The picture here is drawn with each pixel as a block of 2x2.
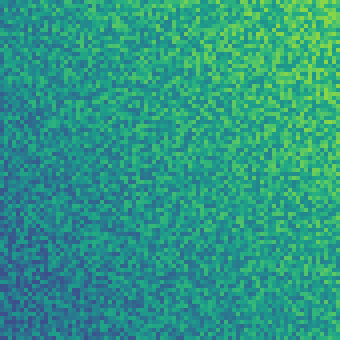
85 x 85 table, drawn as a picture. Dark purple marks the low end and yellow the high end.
The ninth with the highest average is the top right. Neither half mirrors the other. The field climbs toward the top right. No row or column stands out. No regular stripes run through it. The ninth with the lowest average is the bottom left.
